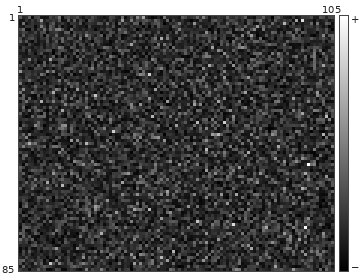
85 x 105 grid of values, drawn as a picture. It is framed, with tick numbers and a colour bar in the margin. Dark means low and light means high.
Average level on the scale: 20%. Histogram: skewed, a long tail of high values. Grain: fine. Stripes: none. Seam: none. Mirror symmetry: none.
